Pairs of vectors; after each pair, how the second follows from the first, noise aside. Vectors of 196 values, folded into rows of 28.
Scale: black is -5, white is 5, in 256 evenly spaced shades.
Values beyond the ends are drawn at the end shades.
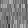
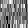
scaled up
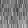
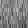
negated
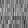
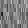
shuffled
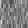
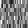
scaled up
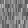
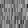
negated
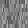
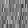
negated
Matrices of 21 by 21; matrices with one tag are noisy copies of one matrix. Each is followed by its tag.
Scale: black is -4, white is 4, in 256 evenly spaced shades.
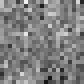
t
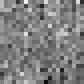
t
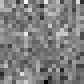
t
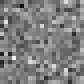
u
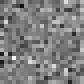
u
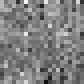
t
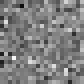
u
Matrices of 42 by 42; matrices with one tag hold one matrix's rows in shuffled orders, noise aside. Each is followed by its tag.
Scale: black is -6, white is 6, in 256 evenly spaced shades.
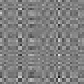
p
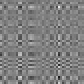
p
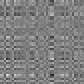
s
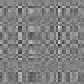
p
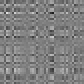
s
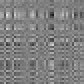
s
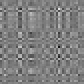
p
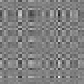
p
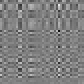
p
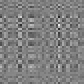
p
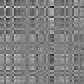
s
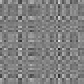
p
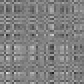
s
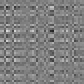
s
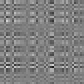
s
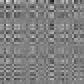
s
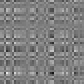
s
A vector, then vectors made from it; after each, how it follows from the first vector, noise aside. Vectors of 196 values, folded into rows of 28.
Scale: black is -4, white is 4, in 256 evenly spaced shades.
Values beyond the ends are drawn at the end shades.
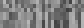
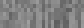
shrunk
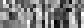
scaled up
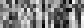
scaled up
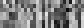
scaled up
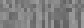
shrunk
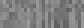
shrunk
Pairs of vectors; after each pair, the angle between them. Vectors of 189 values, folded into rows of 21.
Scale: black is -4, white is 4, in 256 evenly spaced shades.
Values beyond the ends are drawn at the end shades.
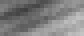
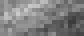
nearly opposite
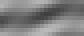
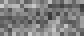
partly aligned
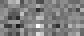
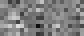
nearly opposite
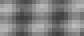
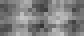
nearly opposite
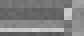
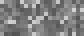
orthogonal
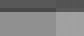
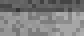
nearly parallel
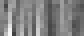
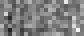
partly opposed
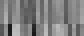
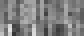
nearly opposite
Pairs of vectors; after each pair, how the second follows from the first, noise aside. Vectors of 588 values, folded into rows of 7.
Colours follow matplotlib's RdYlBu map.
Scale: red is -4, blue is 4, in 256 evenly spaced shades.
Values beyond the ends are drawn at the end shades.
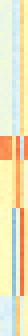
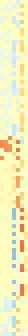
partly zeroed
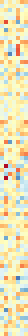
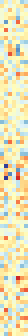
negated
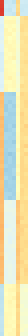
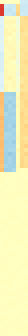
partly zeroed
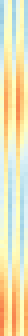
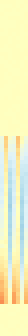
partly zeroed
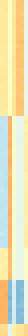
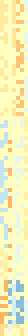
partly zeroed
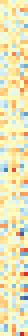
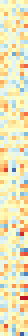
negated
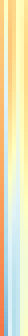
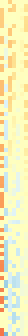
partly zeroed
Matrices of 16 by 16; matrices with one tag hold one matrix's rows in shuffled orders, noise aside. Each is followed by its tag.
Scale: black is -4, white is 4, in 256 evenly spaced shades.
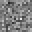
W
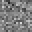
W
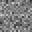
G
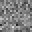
G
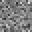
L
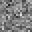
W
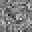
W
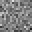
G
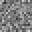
L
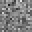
W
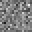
L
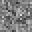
W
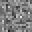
W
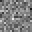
G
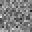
G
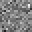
L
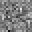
W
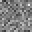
L
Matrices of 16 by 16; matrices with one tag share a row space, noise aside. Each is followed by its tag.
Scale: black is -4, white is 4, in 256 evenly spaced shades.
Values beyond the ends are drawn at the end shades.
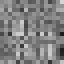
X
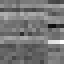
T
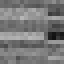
T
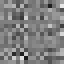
X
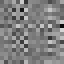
X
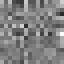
X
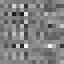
X
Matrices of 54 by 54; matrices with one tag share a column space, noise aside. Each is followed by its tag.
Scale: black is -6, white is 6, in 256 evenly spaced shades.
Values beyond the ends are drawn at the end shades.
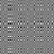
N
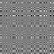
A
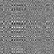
N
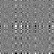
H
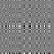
H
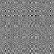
A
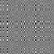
N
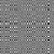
N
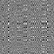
N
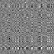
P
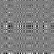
H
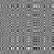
P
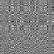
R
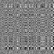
P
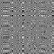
A
